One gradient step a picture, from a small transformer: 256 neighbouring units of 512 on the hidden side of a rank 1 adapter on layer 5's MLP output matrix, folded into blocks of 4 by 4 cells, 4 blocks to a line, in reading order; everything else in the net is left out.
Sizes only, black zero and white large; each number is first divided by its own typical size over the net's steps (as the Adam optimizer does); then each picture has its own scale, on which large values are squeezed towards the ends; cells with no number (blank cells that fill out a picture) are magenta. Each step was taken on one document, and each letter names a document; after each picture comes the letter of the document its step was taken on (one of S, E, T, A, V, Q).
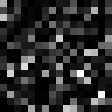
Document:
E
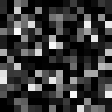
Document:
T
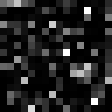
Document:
E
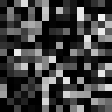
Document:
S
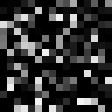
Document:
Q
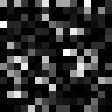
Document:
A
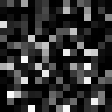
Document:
E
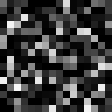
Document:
T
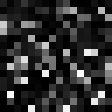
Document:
E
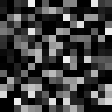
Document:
Q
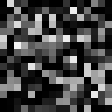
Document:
T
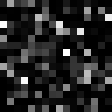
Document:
A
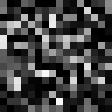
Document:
T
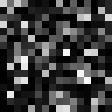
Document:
E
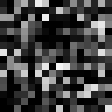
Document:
S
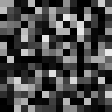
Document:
T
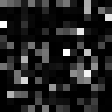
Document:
A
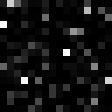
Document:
A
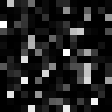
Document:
E
